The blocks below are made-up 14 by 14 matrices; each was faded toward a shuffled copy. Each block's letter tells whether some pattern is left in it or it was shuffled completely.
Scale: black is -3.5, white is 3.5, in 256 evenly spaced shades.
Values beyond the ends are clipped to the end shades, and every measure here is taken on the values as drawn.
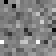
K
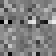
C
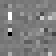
C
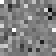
K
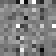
C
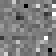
K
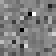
K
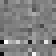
C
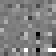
C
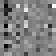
C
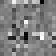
C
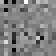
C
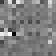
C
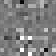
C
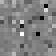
K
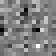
C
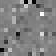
K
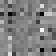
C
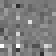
C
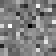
K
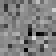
K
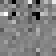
C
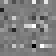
C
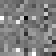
C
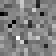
K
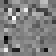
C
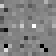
K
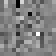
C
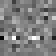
C
